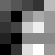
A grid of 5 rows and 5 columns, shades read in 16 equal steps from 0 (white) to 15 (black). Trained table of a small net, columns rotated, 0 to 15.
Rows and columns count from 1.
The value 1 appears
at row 3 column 4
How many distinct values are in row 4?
3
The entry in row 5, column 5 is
6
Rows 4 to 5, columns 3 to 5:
7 7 7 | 2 0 6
